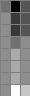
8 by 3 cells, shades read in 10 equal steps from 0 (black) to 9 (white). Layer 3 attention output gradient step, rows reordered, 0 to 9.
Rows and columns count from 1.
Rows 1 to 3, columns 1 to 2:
4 0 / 5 2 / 5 2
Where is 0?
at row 1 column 2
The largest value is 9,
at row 8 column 2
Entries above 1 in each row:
2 3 3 3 3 3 3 3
